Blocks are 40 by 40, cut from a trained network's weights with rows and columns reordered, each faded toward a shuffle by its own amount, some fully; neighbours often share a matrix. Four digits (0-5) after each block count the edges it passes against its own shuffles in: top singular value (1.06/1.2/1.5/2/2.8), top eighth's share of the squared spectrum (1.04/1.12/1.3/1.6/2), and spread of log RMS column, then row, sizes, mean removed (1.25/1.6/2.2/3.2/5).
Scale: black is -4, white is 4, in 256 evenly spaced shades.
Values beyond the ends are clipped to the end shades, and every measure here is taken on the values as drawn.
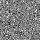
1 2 1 0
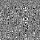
2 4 2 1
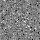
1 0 0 0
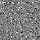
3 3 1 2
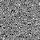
2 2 1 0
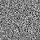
2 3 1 1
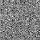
2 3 1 1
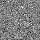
1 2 0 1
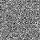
2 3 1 1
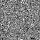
0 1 0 0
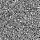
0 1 0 0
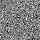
0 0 0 0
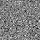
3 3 0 2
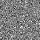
2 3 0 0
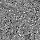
0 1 0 0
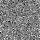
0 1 0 0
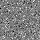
0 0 0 0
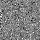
0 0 0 0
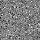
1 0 0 0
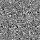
2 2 0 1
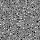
0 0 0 0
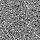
0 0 0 0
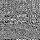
3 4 1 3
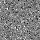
0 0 0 0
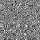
3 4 0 2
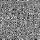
2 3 0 2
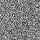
2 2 0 0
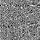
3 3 0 1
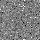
1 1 0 0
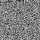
2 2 0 0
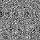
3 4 1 2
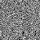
3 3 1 1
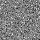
0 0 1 0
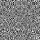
3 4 1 2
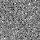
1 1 0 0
